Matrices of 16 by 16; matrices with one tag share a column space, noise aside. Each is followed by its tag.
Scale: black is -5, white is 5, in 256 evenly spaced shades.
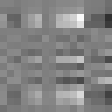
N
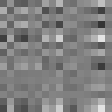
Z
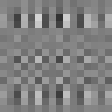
N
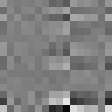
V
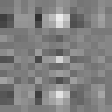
N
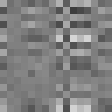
Z
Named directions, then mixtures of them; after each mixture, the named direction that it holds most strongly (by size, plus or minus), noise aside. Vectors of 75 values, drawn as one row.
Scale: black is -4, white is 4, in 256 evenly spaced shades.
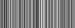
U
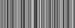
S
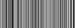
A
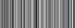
S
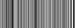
A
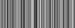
S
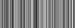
S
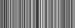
U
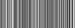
A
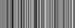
S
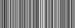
U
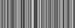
S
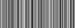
A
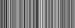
U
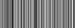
S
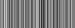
U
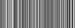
A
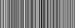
U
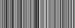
A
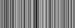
U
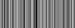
S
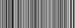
A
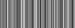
S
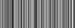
S
